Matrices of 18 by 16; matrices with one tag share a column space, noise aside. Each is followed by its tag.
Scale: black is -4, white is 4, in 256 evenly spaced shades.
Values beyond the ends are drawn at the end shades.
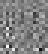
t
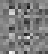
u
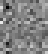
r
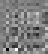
t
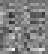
t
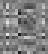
u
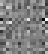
r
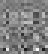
t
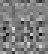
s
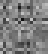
r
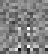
t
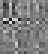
r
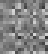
u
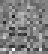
t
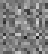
u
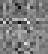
r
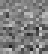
t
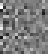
u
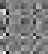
u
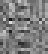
r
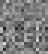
s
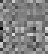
s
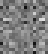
r
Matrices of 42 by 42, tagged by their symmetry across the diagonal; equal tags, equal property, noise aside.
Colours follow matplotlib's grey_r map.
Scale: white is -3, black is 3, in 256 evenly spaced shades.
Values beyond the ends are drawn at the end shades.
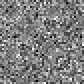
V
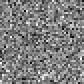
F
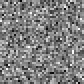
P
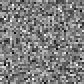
F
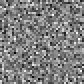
P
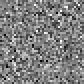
P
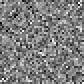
V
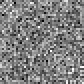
V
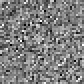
V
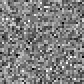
F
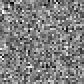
P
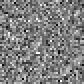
F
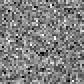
F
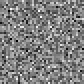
P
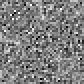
V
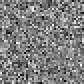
P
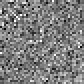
V
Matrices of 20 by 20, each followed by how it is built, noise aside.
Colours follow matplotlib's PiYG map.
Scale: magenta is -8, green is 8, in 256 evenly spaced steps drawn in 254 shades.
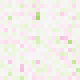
low rank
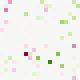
sparse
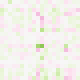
low rank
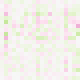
low rank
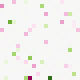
sparse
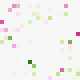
sparse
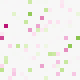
sparse
